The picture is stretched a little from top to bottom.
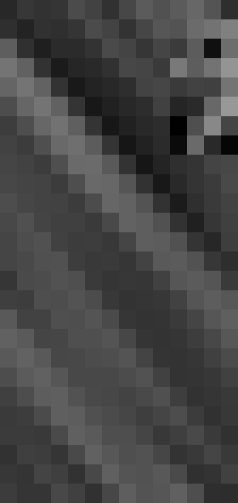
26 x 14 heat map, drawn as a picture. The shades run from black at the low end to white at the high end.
Mirror symmetry: none. Average level on the scale: 30%. Grain: diagonal, down to the right. Slope: none. Odd patch: rougher, in the top right. Roughest part: top right.
